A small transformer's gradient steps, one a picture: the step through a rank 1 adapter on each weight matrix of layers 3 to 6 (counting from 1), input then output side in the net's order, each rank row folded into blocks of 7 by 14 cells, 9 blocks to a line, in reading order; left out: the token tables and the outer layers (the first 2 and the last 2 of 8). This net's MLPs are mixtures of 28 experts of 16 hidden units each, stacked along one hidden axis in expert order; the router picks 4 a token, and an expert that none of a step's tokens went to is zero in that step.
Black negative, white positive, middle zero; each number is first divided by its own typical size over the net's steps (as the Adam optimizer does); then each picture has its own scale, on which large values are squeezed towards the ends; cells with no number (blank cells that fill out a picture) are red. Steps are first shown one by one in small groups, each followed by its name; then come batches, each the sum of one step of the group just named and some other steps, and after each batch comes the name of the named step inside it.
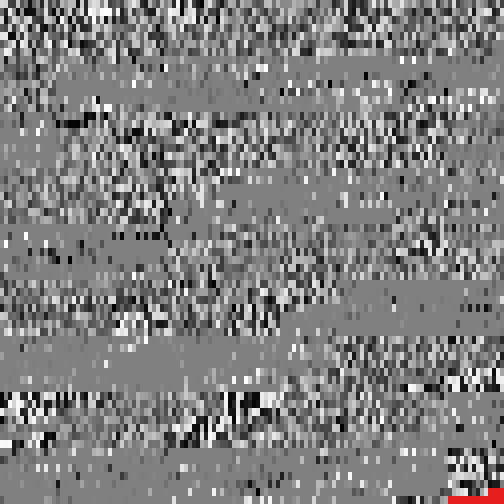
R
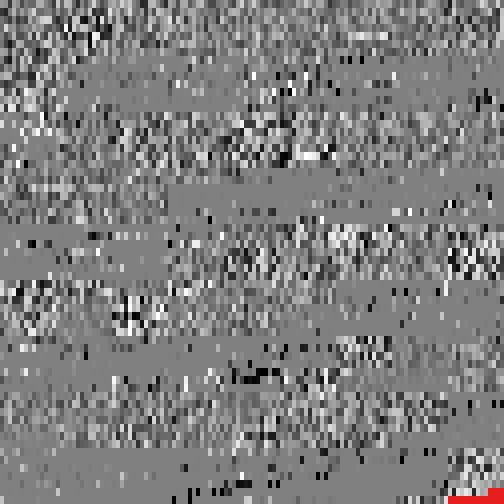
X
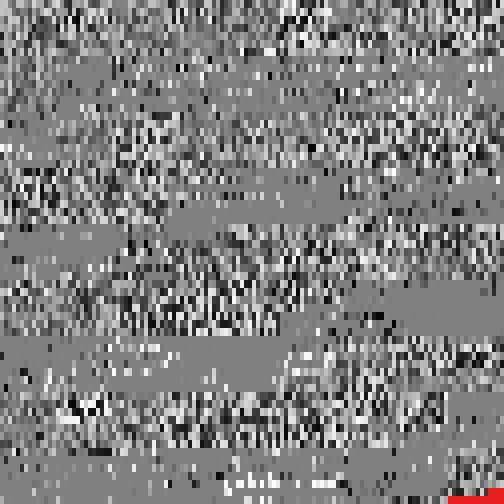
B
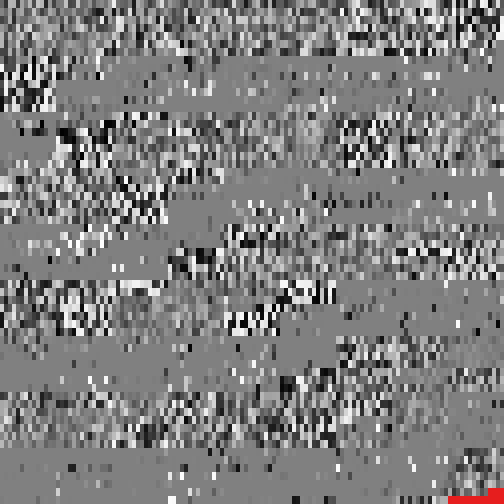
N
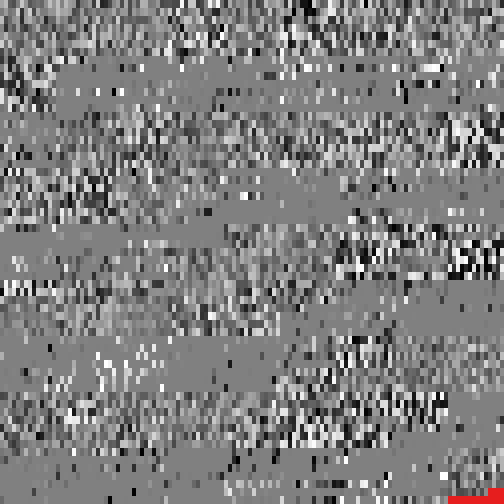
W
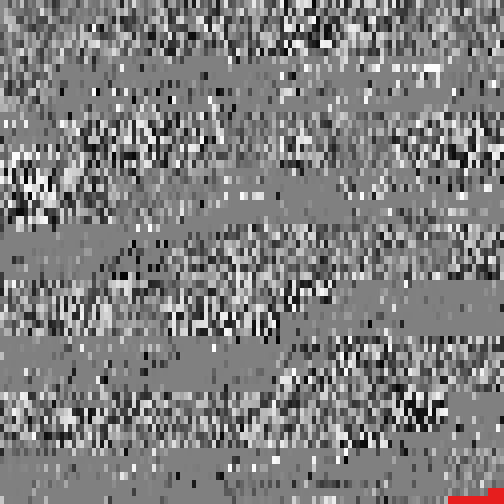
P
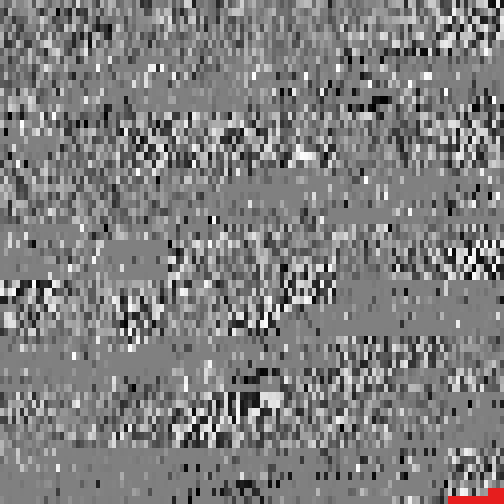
X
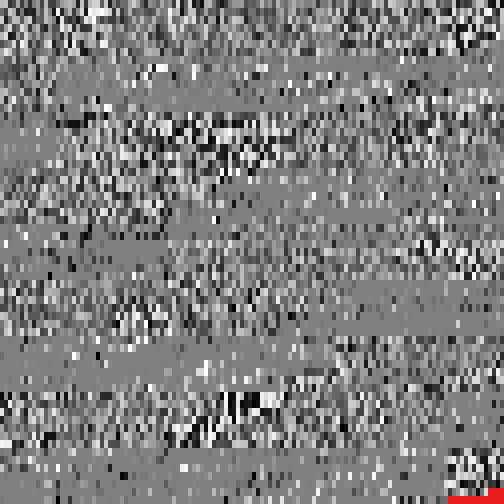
R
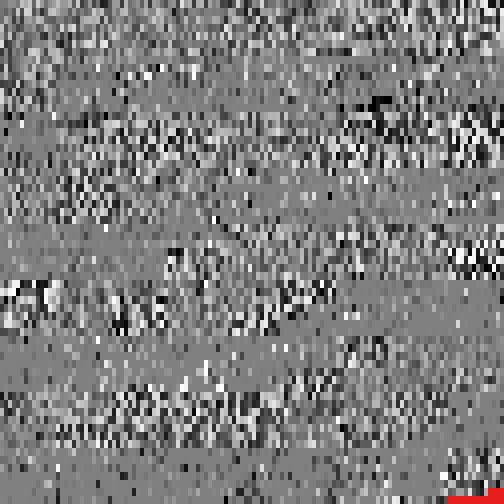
W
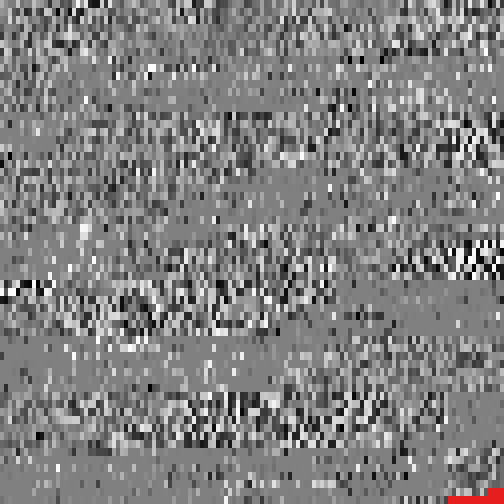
B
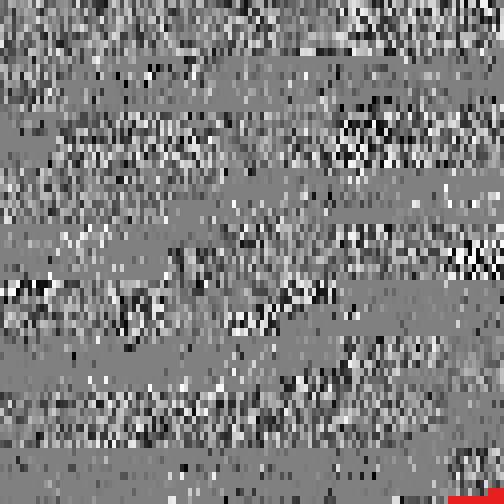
N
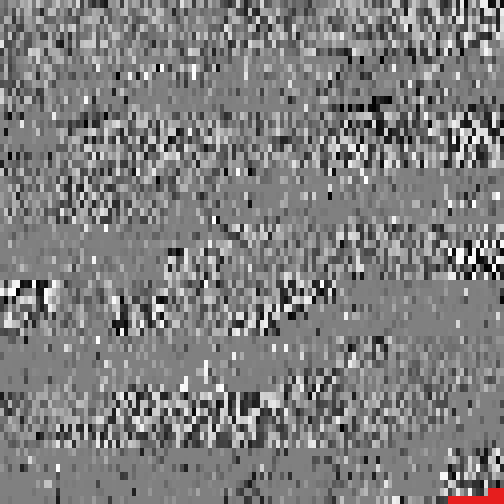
W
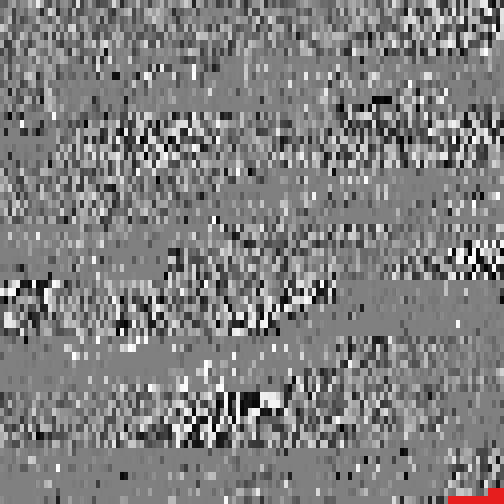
N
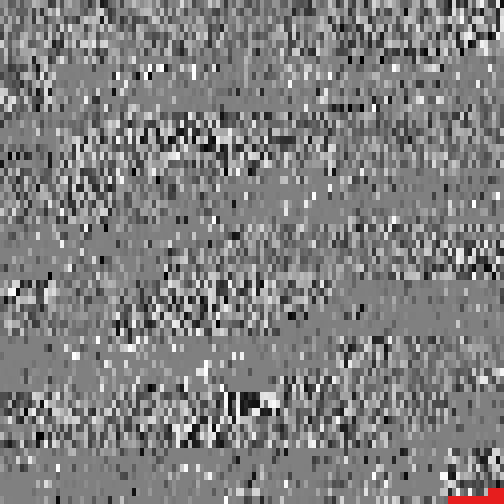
W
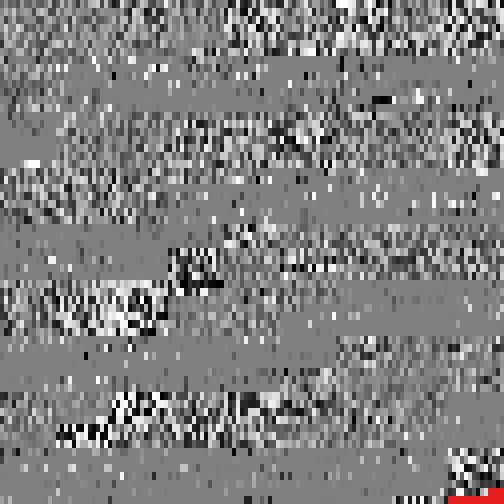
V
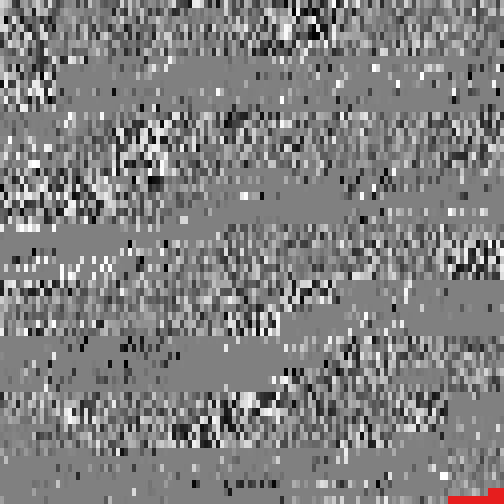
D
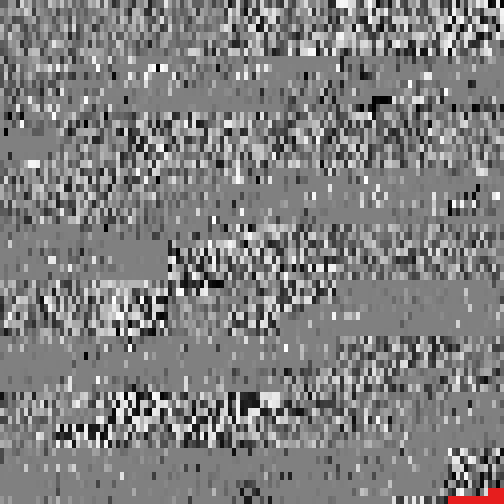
V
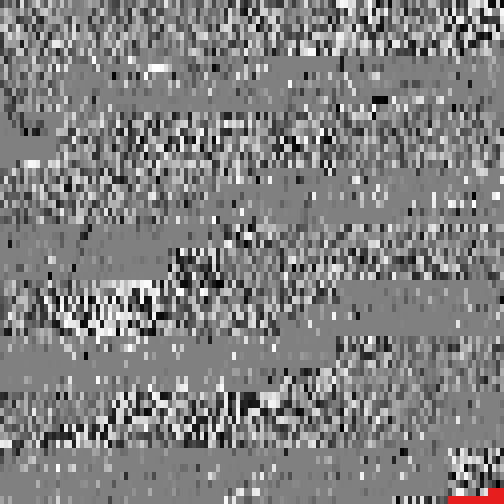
V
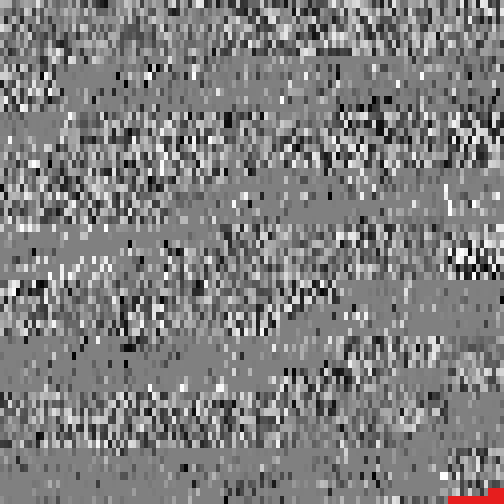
D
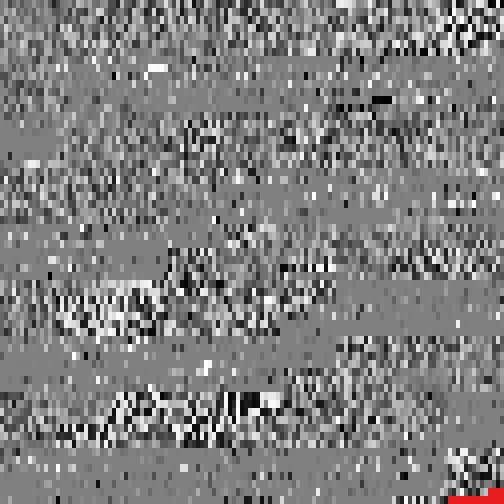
V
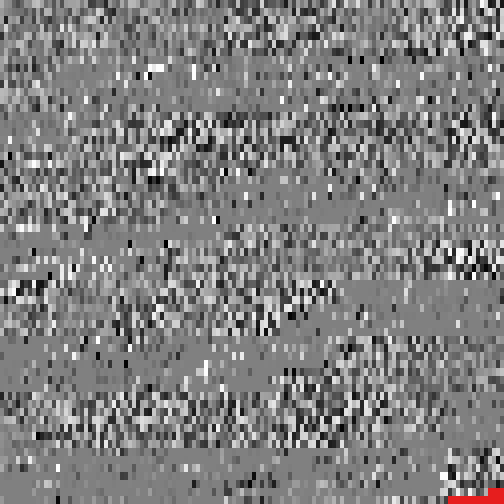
D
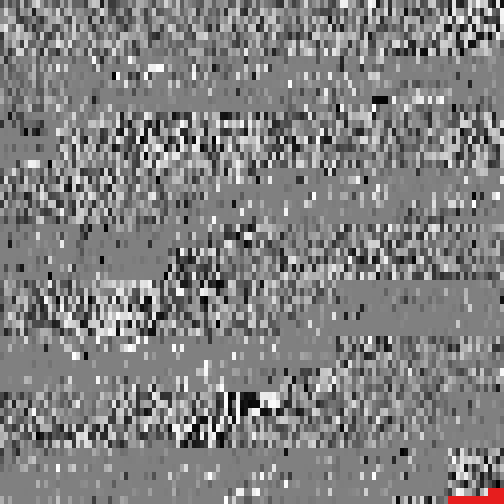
V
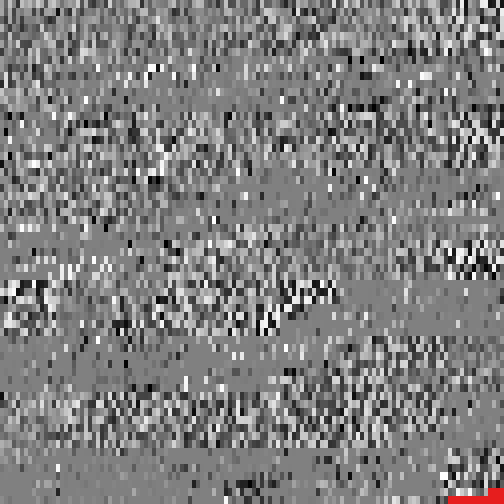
D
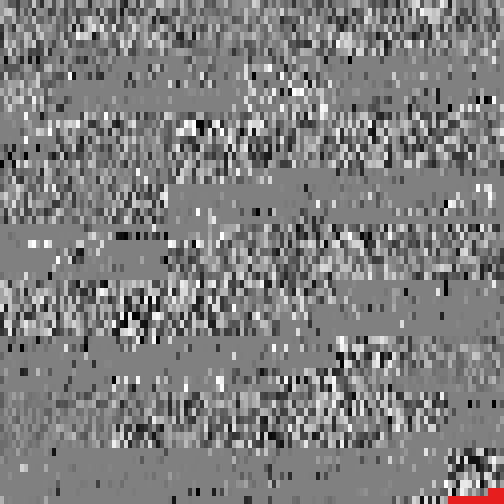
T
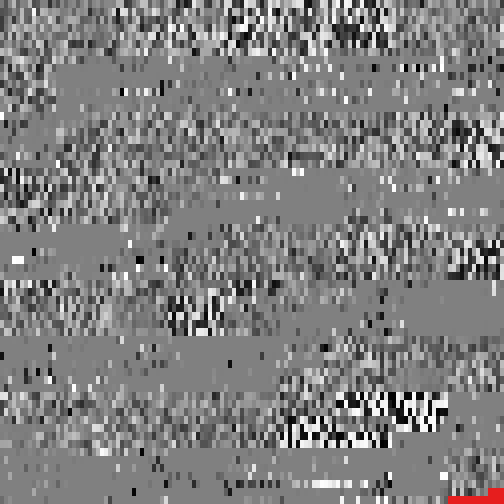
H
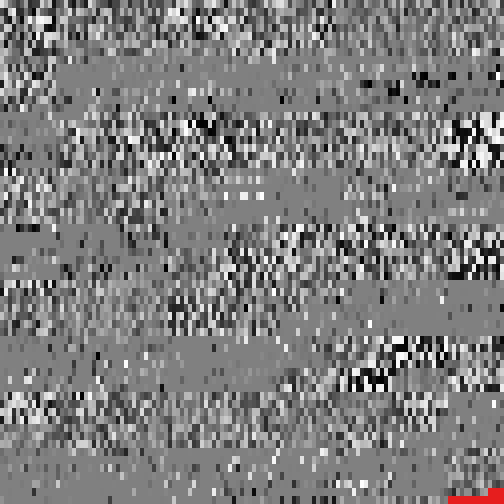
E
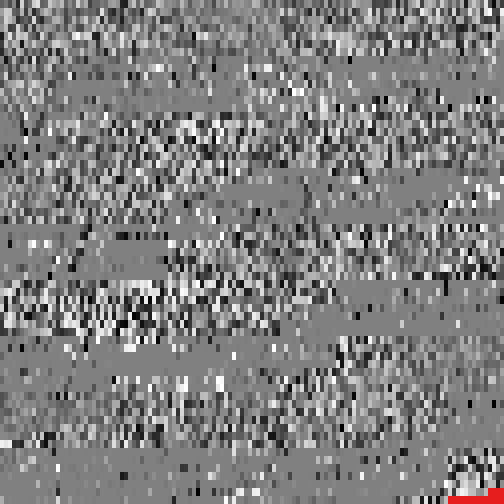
T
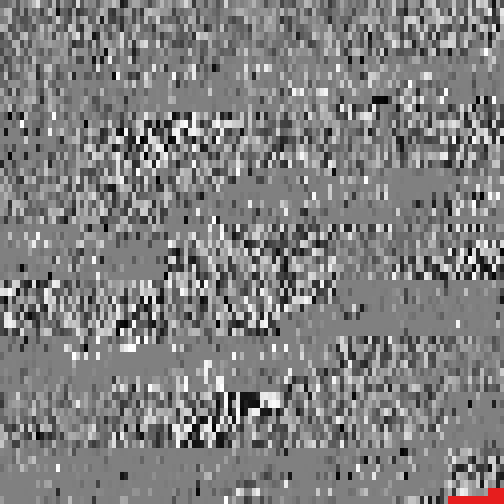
T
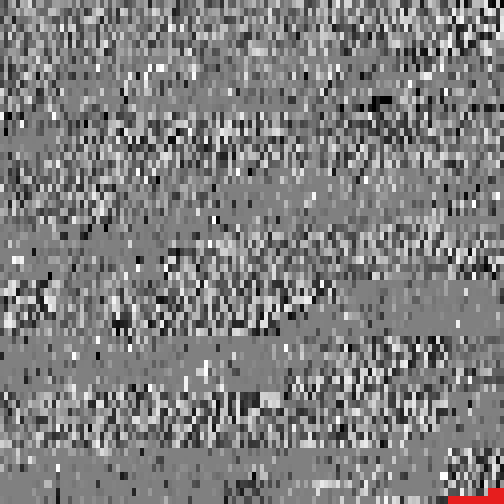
H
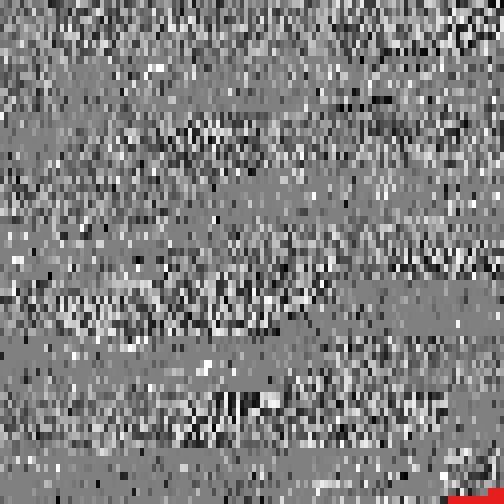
H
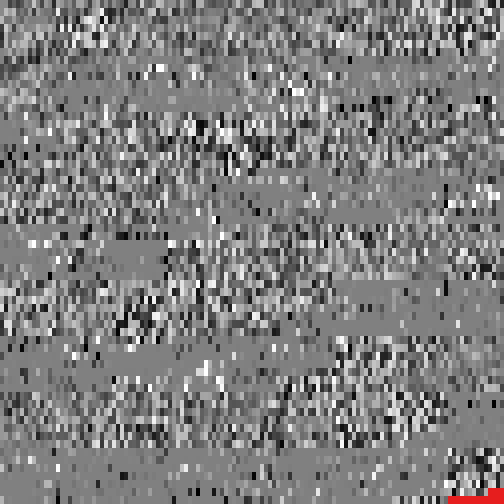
T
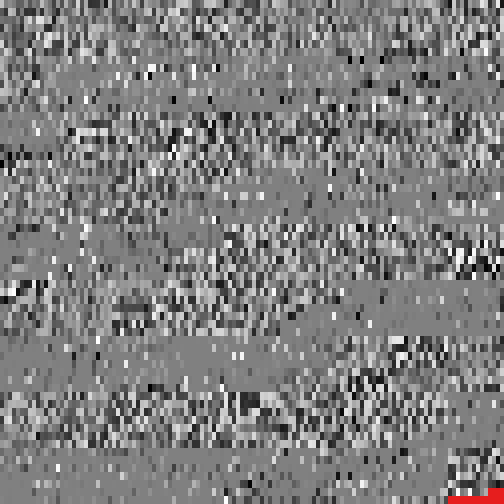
E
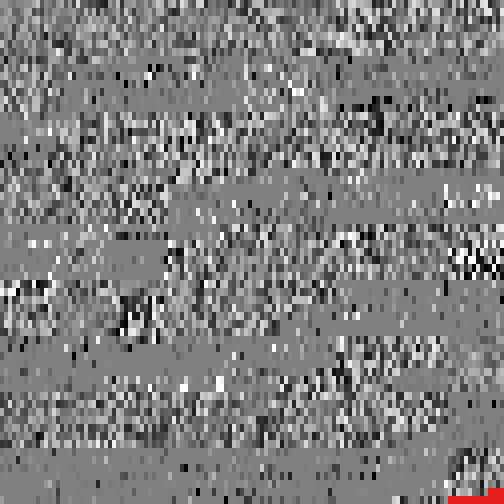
T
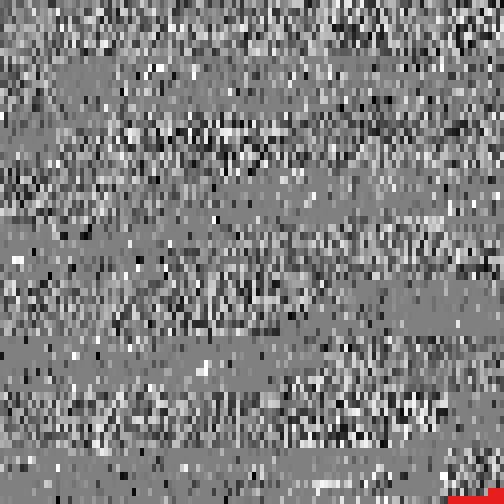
H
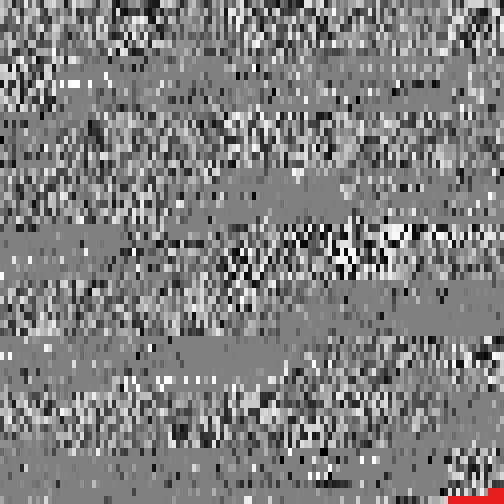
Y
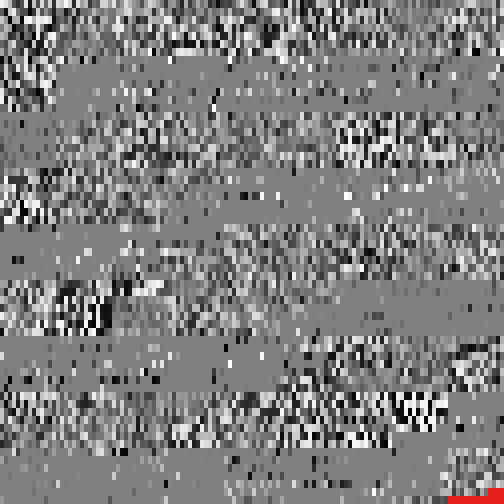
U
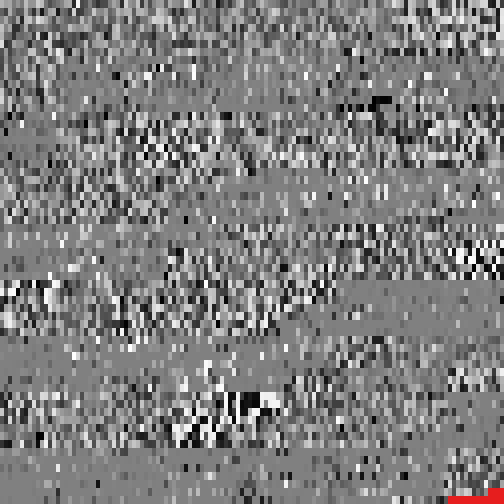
U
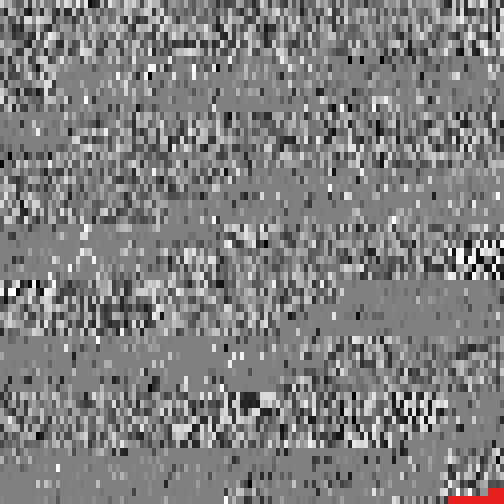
U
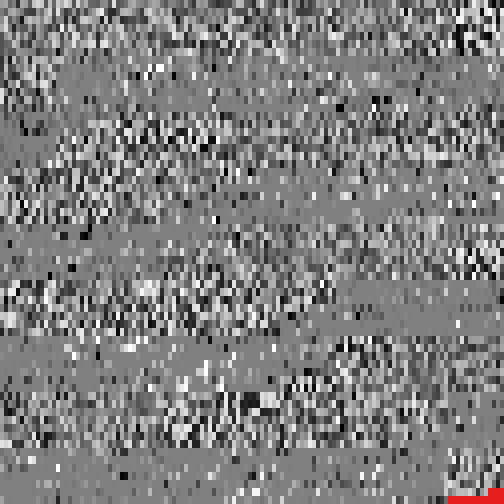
U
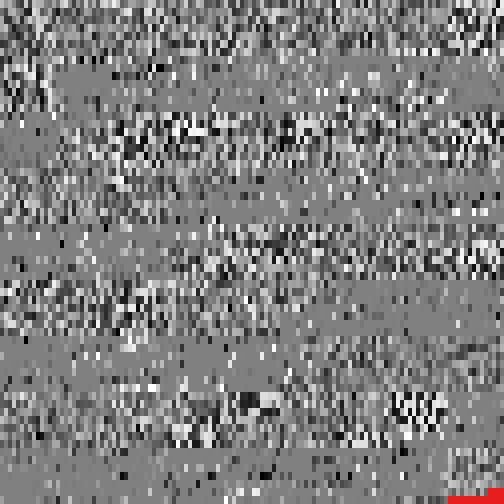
U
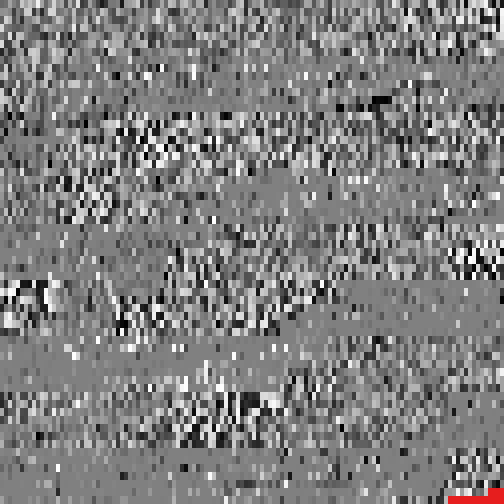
Y
